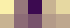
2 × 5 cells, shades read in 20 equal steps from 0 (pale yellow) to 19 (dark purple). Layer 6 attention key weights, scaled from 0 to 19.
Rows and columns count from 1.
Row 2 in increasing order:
5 6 7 11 13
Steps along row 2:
up up down down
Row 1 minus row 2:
-5 -1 6 -2 -4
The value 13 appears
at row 2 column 3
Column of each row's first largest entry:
3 3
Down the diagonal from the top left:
0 11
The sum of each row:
36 42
